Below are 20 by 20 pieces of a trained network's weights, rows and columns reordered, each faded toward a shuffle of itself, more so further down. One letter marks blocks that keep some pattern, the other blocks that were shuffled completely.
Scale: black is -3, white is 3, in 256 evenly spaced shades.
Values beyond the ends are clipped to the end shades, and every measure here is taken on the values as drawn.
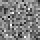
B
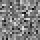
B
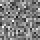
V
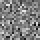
V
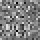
V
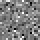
B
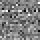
V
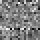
V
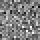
B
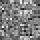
V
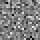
B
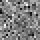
B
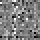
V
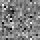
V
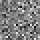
V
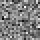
B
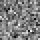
B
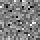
B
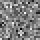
B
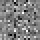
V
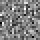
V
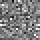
V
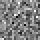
B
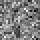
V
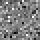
B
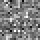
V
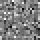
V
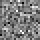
B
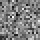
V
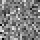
V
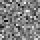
B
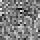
V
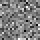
B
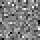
B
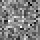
V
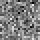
B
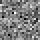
B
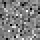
B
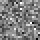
B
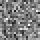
B
